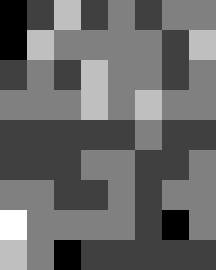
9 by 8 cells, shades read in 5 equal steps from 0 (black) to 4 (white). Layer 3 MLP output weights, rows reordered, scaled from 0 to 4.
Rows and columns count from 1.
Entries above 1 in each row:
4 6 5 8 1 3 5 6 2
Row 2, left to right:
0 3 2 2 2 2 1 3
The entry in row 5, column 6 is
2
